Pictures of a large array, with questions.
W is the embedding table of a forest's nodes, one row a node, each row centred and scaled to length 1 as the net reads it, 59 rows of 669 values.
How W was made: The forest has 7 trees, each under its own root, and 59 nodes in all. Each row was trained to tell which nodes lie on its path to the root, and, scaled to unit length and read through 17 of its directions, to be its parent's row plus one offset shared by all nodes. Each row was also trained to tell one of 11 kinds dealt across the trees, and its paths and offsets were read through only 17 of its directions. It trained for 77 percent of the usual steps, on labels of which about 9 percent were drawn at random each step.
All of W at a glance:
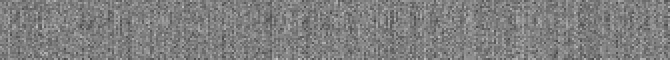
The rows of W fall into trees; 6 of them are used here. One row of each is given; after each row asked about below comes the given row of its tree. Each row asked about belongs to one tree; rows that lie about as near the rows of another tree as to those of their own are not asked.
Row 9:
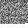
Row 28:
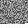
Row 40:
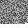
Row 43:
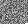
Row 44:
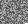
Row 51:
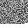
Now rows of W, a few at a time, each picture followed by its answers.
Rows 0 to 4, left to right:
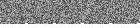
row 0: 40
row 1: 28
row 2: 44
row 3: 9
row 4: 44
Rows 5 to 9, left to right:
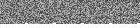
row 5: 40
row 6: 44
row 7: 9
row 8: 43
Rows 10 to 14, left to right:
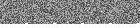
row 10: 43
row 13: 44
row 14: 9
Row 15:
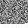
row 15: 51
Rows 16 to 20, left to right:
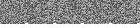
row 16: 28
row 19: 44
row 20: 51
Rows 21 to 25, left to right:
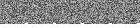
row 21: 51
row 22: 40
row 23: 51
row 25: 51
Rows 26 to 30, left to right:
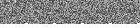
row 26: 51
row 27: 9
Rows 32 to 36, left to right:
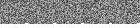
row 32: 9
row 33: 28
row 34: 28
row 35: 44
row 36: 9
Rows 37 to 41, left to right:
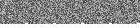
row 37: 43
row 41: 44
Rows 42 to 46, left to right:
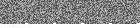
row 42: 40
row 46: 51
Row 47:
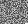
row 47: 43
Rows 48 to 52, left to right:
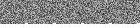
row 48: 40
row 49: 51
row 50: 40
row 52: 9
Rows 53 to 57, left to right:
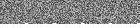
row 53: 40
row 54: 51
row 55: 40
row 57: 44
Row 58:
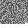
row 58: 40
